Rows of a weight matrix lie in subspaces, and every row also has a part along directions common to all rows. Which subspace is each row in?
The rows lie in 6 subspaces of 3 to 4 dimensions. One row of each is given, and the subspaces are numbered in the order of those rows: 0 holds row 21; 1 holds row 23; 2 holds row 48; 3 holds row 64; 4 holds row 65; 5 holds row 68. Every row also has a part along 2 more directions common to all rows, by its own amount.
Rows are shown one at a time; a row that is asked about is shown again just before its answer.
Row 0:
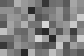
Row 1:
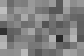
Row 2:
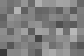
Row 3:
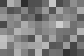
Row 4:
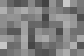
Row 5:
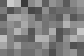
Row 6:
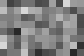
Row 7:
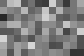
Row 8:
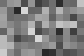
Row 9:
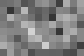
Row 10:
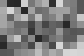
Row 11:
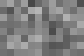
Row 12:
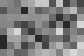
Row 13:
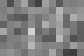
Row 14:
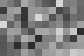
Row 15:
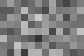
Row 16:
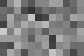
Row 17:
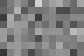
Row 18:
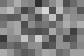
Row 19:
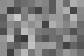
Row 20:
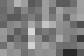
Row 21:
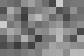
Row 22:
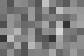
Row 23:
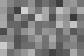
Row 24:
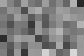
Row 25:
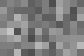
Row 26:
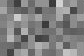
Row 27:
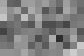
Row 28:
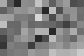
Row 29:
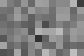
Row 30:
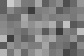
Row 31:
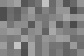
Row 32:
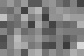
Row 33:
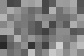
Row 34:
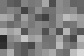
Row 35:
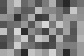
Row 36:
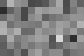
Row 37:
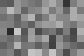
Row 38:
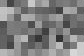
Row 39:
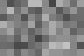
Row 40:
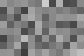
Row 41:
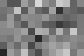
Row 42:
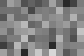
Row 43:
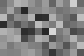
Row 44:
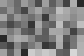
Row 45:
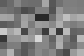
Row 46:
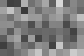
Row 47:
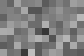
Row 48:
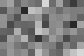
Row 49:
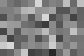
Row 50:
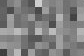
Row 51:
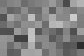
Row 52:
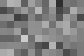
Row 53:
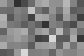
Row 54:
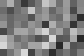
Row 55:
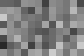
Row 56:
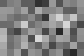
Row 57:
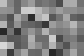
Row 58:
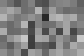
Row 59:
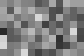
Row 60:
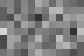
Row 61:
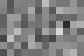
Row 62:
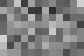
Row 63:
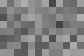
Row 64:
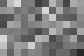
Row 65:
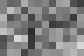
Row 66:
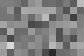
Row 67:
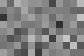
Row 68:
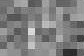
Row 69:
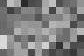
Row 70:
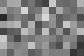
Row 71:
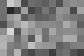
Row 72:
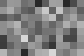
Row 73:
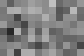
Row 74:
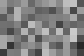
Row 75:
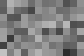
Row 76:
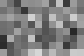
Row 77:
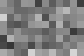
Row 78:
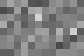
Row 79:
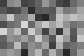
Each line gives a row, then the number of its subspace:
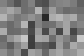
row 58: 5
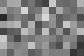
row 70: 3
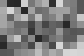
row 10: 4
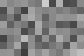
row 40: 2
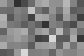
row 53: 2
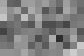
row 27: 0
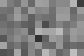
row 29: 1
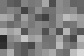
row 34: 3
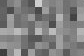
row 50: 1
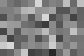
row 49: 1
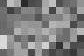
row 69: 2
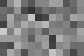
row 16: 1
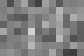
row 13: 5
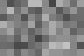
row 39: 0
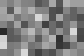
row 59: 0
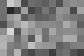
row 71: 4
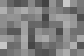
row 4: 5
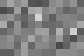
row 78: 0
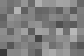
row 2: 1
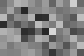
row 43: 3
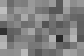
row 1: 0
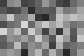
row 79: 3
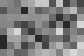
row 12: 5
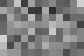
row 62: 0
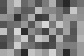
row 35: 4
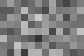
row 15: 3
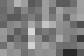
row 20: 5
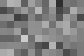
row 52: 4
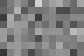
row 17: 1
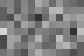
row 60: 0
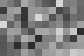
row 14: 0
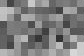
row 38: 0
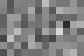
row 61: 5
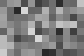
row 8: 1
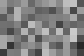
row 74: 1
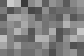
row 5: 5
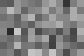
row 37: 4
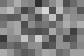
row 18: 3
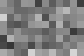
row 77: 1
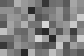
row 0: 2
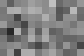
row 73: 4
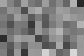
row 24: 1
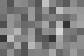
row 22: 5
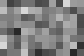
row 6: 5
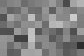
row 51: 4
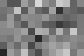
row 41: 1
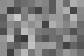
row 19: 4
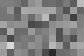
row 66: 1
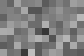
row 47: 2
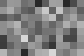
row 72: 3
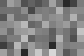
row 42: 3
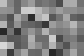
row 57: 1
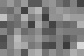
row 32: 0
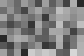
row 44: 1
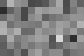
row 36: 0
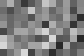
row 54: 2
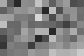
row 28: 3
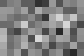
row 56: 5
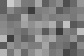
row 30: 5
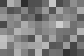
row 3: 2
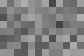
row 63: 2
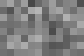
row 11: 0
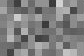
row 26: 4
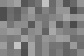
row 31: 2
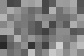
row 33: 2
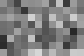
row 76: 4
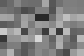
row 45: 3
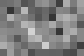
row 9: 3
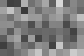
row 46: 4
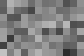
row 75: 5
